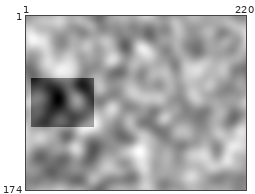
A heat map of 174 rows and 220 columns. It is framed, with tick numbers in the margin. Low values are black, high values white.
In the middle left lies a patch that is lower than the rest. On average the colour sits 60% of the way up the scale. The ninth with the lowest average is the middle left. The middle left is the roughest part.
